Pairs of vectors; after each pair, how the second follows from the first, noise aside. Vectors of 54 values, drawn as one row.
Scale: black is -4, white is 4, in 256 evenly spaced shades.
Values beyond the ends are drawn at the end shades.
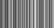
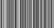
shuffled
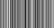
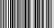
scaled up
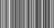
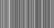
shrunk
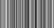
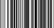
scaled up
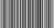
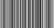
copied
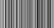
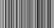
copied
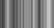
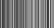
sign-scrambled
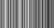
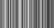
copied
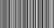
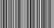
shuffled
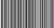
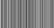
shrunk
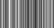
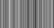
shrunk
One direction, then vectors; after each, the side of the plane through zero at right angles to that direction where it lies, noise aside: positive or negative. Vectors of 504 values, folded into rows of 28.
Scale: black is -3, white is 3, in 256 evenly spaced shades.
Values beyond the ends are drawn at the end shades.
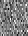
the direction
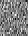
positive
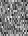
negative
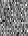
positive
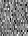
negative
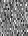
positive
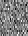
negative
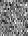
positive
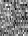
negative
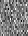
positive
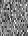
positive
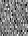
negative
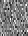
positive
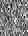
positive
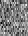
positive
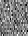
negative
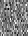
positive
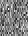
negative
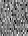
negative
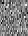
positive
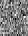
positive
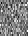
positive
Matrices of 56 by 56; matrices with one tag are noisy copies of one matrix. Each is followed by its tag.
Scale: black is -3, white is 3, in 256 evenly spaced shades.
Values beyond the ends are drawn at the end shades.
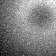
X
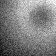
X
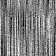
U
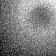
X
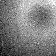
X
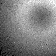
X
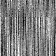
U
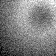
X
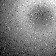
X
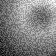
X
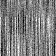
U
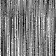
U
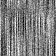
U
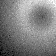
X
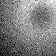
X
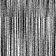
U
